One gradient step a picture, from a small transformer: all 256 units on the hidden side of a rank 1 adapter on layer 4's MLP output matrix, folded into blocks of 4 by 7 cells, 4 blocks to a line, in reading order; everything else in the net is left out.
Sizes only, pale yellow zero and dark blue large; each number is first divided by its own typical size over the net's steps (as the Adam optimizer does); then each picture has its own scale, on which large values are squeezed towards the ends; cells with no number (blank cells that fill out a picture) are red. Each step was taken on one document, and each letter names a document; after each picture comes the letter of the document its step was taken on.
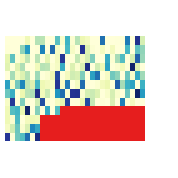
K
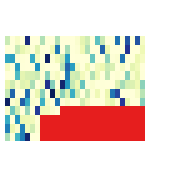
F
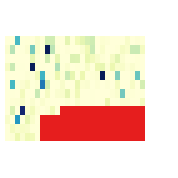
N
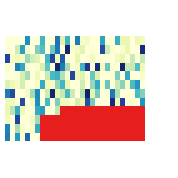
K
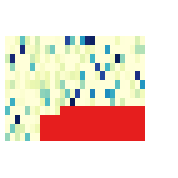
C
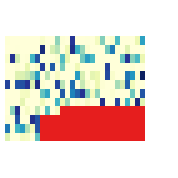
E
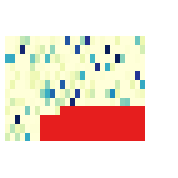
C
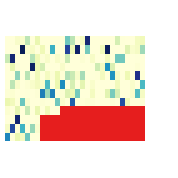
C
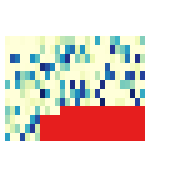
E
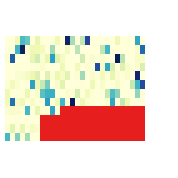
C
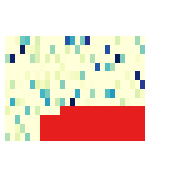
C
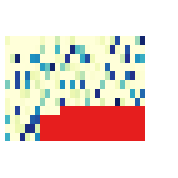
E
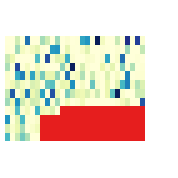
F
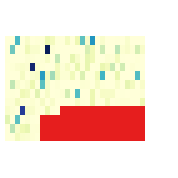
N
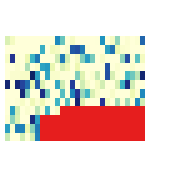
E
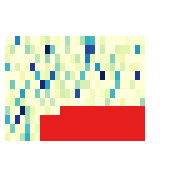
N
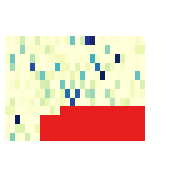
C
